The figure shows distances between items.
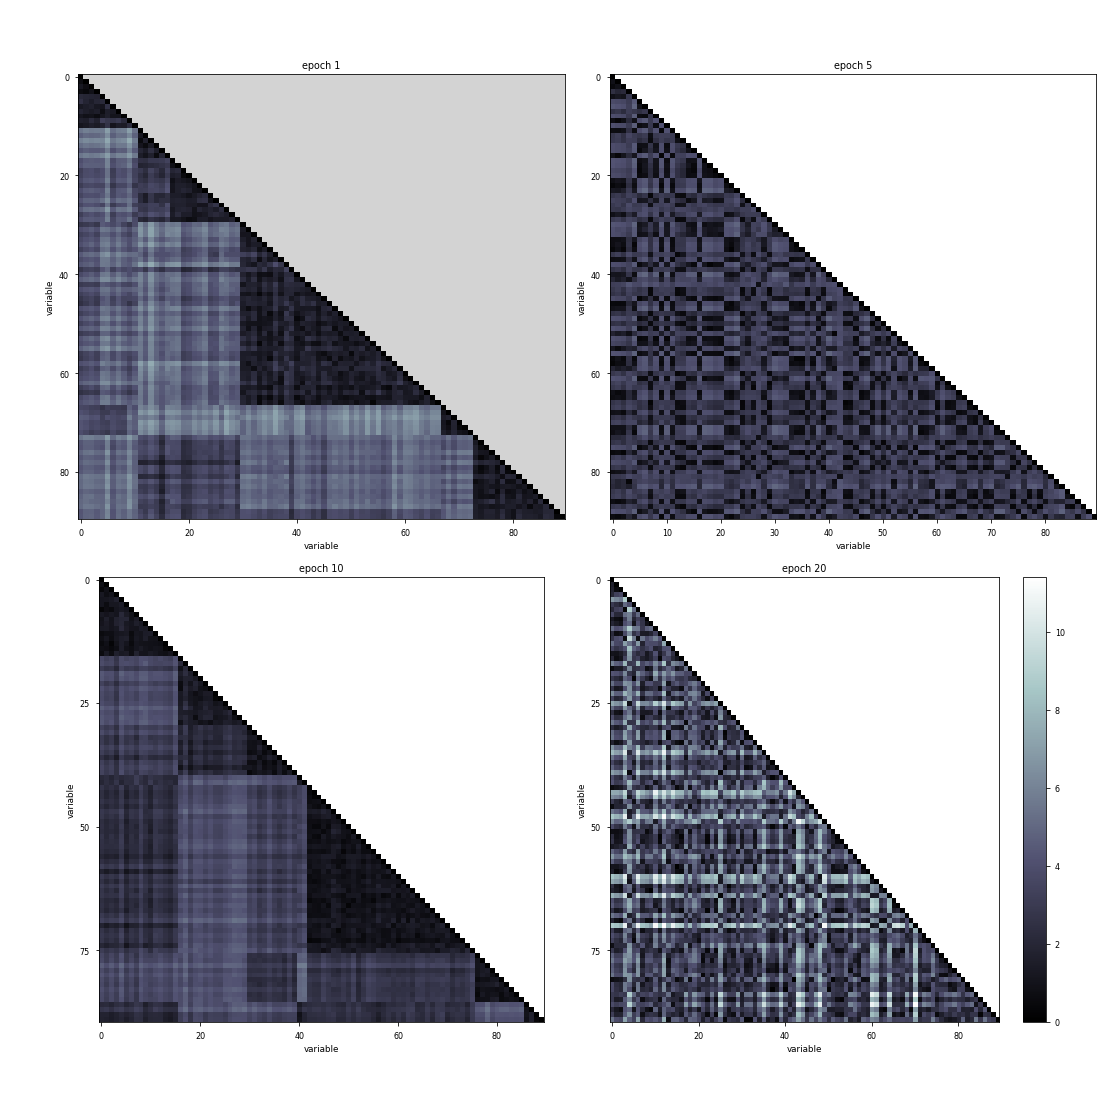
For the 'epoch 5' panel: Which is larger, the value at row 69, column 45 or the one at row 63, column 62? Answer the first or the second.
the first
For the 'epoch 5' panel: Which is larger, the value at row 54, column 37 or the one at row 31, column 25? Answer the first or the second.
the first
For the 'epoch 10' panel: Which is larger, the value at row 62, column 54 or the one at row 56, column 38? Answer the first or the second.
the second
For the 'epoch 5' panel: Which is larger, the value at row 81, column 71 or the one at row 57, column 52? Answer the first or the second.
the first
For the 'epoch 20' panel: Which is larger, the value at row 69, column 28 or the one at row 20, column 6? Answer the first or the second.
the second
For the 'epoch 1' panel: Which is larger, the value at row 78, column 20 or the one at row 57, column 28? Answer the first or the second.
the second
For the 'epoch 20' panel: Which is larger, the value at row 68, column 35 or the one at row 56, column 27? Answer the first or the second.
the second
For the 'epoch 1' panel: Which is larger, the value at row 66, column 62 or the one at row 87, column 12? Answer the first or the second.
the second
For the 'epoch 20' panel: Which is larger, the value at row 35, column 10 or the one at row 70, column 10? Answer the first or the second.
the second
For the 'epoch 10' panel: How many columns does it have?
90
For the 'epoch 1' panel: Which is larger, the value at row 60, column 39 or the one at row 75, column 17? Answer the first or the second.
the second
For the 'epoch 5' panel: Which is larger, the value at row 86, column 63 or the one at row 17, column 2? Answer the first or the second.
the second
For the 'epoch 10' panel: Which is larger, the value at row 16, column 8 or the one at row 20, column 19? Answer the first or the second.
the first
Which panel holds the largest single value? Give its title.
epoch 20
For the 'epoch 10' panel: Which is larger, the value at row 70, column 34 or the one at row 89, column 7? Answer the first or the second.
the first
